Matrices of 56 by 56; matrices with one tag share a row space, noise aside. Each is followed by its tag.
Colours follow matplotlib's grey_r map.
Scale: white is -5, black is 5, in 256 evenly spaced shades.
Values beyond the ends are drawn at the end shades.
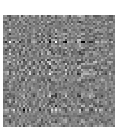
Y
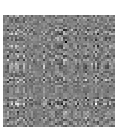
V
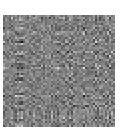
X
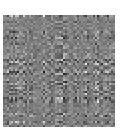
V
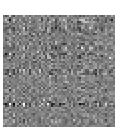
Y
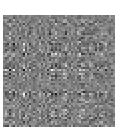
Y
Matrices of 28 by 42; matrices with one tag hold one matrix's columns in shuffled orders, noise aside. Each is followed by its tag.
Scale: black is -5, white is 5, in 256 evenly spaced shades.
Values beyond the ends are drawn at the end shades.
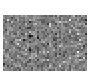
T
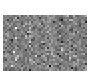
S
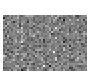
S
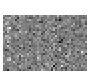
S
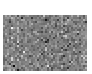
S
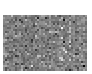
S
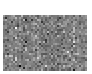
S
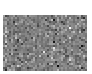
S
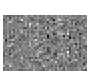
T
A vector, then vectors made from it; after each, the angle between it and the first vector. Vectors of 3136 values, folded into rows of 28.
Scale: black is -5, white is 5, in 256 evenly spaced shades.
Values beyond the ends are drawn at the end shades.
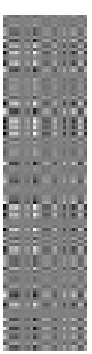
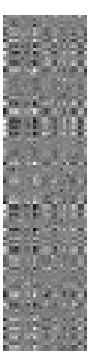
nearly opposite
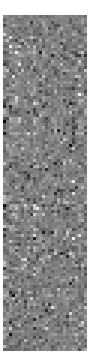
partly aligned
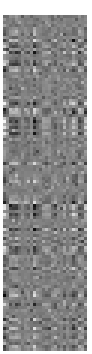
nearly opposite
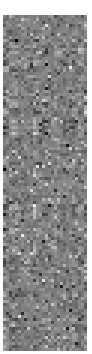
partly aligned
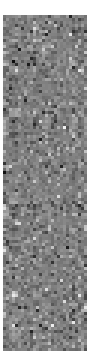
partly opposed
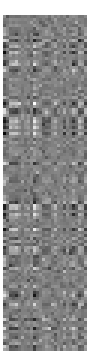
nearly parallel
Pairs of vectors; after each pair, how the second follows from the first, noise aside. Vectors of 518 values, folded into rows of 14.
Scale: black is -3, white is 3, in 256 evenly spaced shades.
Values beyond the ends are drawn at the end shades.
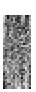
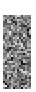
shuffled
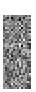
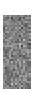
shrunk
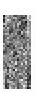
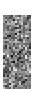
shuffled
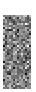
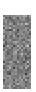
shrunk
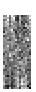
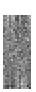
shrunk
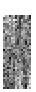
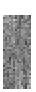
shrunk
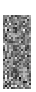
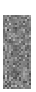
shrunk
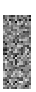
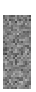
shrunk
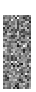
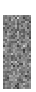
shrunk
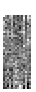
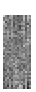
shrunk
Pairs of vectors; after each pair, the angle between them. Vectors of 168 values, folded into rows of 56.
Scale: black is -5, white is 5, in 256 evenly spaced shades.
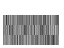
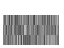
partly opposed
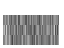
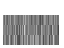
orthogonal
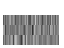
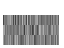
partly aligned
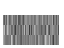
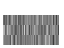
nearly parallel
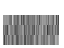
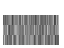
nearly opposite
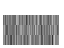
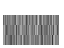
nearly parallel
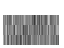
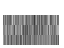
nearly parallel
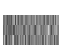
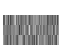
orthogonal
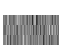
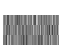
nearly opposite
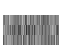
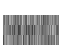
nearly parallel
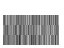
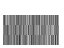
nearly parallel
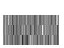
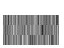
nearly opposite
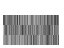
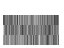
nearly parallel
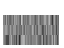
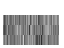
orthogonal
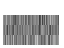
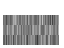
nearly opposite
